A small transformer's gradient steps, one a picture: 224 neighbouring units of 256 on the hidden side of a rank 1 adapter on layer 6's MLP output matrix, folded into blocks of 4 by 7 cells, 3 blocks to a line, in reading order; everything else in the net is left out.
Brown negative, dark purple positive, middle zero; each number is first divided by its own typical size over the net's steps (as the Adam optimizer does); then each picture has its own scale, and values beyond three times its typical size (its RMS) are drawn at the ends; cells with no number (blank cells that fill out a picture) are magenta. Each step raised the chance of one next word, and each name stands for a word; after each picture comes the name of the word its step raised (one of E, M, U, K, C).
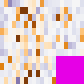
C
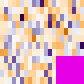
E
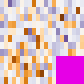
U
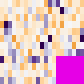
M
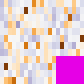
C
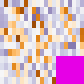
U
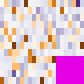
C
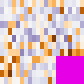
U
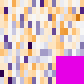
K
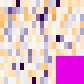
M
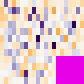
M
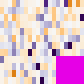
M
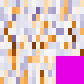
U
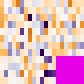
K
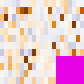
C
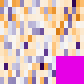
K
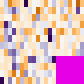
E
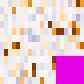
C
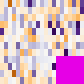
E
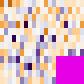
E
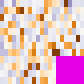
U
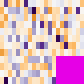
E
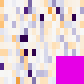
M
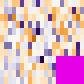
K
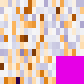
K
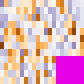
U
